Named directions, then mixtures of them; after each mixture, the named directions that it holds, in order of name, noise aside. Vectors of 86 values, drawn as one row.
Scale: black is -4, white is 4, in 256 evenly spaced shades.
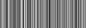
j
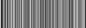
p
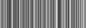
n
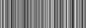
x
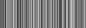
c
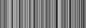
n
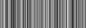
j, x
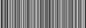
j, p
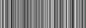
x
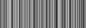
n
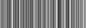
n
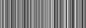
x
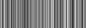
x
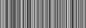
j, x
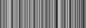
n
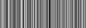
j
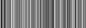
p, x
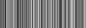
c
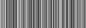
c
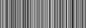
j, x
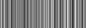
x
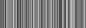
c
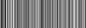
c, p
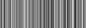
x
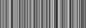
n, x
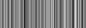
j, x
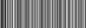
c, p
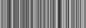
n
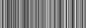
n, x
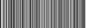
p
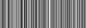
j
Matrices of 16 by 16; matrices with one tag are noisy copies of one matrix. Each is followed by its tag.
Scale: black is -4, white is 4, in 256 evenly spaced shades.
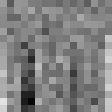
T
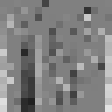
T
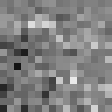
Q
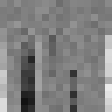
T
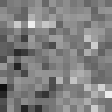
Q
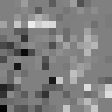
Q
